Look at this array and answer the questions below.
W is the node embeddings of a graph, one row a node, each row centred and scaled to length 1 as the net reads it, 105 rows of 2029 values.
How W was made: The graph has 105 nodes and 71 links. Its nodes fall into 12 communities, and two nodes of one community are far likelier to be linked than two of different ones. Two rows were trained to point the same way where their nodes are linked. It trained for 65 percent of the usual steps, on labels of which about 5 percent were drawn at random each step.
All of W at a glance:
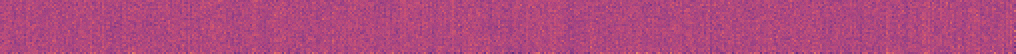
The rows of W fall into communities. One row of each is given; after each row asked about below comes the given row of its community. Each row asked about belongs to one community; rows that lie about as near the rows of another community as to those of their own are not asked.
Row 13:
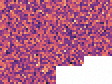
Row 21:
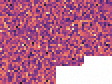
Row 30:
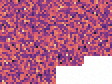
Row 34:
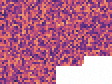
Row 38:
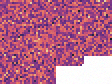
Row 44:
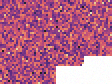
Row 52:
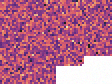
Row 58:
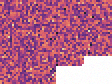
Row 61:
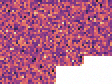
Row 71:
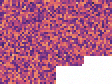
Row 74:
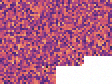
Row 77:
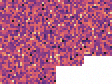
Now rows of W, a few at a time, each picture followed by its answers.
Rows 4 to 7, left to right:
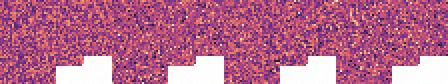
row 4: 58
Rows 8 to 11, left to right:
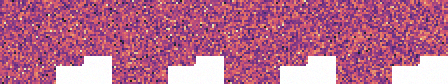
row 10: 71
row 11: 44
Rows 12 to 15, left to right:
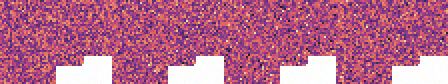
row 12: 58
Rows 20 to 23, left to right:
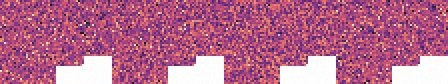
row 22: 13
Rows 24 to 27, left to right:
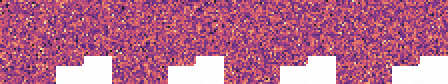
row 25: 61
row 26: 77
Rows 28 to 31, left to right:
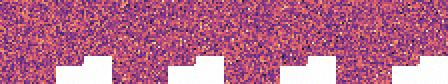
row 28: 38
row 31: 13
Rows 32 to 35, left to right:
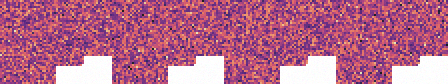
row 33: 58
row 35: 44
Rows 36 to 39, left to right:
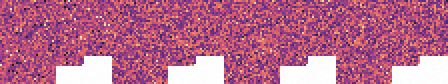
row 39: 61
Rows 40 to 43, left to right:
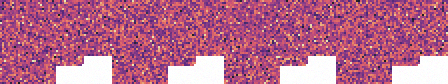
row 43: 71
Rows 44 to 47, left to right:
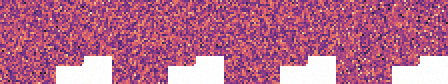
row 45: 52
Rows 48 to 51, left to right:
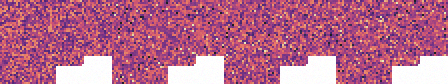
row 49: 44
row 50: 30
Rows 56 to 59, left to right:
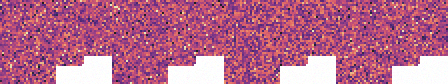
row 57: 38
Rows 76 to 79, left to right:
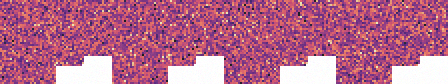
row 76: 38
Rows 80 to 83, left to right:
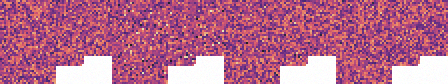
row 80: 74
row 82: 61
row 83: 34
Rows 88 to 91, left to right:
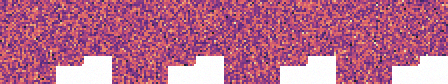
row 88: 77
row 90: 58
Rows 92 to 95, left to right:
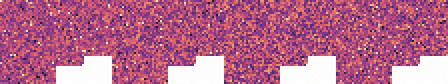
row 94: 13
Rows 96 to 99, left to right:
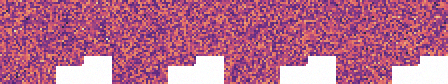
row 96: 71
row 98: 21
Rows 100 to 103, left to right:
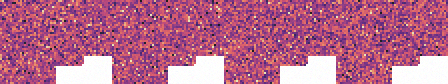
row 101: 71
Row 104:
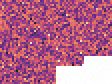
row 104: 38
